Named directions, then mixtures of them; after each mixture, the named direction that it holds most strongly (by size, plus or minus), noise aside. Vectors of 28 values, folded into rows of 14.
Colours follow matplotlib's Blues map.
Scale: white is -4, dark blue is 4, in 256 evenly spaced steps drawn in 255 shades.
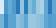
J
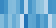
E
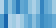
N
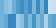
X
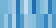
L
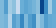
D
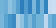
X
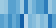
E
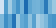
J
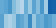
X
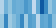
D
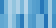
D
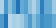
N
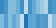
E
